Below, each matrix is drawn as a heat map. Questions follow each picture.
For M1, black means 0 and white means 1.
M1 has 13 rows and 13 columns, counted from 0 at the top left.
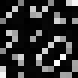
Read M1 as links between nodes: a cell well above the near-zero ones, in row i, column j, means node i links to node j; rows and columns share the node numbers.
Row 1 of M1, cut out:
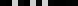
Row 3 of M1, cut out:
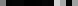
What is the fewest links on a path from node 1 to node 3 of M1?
3
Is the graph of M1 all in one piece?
no
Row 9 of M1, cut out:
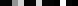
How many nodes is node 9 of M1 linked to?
4
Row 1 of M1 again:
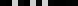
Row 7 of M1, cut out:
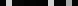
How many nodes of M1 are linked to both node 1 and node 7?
0
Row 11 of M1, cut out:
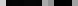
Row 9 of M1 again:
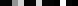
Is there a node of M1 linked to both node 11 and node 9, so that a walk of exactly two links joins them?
no
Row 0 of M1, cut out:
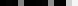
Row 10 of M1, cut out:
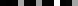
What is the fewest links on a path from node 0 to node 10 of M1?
2
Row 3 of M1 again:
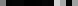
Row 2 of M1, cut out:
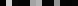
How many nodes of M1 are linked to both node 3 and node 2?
1
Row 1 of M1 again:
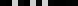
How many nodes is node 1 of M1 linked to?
3
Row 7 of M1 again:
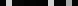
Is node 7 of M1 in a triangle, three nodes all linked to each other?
yes
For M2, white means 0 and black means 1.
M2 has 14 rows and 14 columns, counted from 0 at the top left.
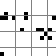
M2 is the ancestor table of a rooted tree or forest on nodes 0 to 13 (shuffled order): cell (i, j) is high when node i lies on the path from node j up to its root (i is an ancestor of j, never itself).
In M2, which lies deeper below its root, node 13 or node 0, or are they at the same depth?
node 0
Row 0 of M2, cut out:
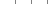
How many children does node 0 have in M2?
0
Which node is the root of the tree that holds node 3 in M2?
4
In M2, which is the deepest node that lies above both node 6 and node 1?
3
